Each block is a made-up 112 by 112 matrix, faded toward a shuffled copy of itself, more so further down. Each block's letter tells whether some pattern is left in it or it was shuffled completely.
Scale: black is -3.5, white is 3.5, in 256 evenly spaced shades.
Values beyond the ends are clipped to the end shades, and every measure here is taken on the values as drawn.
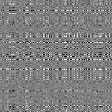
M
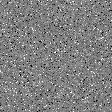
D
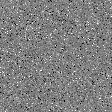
D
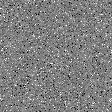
D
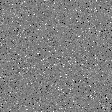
D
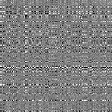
M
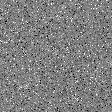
D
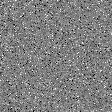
D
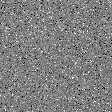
D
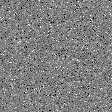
D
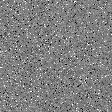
D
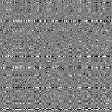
M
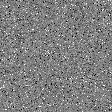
D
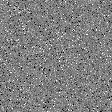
D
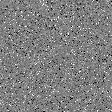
D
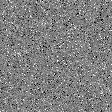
D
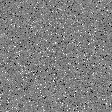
D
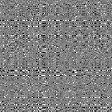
M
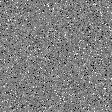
D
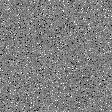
D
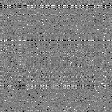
M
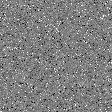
D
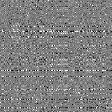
M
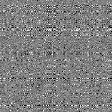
M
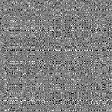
M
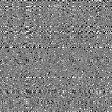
M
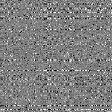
M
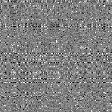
M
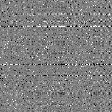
M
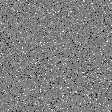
D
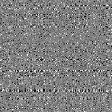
M
